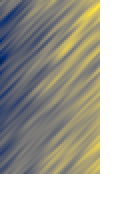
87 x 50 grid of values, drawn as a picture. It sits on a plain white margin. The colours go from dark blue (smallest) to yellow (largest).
There is an overall slope up to the right. Streaks slant up to the right. No row or column stands out. There are no lone odd cells. On average the colour sits 50% of the way up the scale.
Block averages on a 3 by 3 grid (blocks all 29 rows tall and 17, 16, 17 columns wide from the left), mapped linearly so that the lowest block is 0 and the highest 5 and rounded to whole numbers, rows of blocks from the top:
0 3 5
0 3 4
1 3 5
